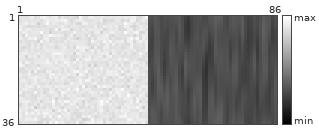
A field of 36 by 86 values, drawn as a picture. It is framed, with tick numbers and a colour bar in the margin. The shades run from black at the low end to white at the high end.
The table splits into one row of 2 panels. Panel 1,1: very high, fine-grained, faint in contrast. Panel 1,2: low, streaked downward, faint in contrast.
